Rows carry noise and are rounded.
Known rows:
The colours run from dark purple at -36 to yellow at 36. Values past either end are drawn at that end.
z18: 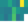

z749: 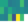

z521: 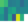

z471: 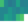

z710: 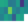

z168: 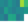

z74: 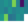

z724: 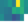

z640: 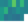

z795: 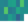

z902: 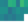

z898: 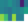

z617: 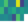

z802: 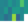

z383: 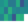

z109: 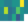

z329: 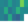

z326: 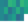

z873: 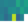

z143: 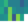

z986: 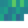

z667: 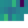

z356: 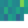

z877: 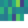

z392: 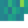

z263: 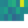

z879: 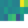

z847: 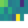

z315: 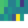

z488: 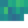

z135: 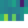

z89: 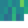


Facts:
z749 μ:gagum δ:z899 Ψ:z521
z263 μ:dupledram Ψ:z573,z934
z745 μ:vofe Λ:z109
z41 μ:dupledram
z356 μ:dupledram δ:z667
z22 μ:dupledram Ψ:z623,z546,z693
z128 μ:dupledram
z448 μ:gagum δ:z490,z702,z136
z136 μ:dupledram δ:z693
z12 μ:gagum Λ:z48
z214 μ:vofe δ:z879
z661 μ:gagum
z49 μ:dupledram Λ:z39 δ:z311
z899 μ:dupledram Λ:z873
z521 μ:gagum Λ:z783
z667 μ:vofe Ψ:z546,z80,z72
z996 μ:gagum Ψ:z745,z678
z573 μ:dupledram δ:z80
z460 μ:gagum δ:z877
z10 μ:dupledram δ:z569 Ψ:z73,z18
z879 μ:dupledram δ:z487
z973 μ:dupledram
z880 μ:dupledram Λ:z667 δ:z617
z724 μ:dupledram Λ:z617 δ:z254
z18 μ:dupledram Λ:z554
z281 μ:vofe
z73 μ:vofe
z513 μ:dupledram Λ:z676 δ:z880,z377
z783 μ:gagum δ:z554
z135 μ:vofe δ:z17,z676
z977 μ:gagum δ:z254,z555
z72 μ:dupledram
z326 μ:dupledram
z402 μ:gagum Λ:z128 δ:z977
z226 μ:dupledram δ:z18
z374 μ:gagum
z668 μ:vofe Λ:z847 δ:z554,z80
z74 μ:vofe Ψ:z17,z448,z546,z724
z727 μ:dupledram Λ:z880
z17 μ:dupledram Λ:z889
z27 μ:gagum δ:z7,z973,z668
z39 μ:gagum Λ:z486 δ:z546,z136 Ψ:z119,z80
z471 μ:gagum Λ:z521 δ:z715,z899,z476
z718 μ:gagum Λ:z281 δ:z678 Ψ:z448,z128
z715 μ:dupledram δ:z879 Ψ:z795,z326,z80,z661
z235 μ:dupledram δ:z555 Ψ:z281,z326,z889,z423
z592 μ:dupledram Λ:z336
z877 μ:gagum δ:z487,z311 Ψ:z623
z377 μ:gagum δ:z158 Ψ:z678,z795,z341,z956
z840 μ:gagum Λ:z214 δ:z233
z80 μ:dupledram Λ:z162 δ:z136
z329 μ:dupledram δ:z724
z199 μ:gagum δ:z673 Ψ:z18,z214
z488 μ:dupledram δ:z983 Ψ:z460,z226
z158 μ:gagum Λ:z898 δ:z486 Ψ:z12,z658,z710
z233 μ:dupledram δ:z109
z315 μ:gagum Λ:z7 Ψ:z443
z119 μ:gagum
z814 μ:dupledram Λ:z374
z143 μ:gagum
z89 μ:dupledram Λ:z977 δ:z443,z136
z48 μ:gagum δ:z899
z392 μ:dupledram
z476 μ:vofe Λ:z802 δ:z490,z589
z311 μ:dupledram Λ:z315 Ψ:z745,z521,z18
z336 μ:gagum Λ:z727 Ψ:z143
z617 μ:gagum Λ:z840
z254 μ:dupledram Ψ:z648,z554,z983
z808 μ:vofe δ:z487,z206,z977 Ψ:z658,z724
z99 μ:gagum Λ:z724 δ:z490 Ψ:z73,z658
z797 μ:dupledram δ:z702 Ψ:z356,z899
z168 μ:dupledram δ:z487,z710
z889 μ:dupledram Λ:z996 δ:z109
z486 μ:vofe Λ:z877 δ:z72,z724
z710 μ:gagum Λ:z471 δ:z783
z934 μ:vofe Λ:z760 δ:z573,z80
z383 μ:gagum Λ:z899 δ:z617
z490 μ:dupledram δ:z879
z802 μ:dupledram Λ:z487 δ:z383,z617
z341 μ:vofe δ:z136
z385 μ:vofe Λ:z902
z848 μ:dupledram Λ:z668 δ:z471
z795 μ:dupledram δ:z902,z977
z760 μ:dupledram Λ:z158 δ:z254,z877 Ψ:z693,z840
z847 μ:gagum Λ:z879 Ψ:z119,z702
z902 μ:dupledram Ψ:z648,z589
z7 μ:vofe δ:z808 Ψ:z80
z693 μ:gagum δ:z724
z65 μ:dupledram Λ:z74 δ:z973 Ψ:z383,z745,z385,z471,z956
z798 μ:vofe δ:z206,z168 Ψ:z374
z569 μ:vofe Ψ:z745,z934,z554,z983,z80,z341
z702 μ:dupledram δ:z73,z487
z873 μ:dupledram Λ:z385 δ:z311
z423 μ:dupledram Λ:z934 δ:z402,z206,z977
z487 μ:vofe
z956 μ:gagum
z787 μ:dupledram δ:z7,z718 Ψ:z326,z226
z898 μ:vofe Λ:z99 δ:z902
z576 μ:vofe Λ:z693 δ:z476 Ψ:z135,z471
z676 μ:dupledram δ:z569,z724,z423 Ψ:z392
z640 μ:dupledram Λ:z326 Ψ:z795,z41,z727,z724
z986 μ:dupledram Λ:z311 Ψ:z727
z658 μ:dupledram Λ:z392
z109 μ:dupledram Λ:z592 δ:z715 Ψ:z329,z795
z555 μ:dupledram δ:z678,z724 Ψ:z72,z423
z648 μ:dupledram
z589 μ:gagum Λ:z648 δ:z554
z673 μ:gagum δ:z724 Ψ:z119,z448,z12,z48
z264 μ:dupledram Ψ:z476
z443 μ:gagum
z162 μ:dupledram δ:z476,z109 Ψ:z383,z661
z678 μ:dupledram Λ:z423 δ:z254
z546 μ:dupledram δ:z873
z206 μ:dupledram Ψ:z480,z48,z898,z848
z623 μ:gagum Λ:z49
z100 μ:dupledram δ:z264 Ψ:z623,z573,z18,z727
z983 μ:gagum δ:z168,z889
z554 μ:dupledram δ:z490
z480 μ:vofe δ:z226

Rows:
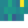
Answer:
z10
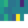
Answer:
z39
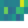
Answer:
z715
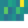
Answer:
z162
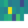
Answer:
z448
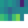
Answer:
z569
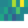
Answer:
z100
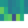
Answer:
z377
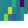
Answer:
z808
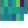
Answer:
z623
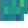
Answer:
z727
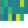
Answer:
z199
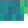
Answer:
z80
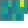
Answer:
z65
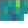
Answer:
z555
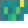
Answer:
z233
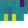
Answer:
z486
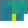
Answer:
z899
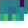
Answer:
z7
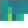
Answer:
z983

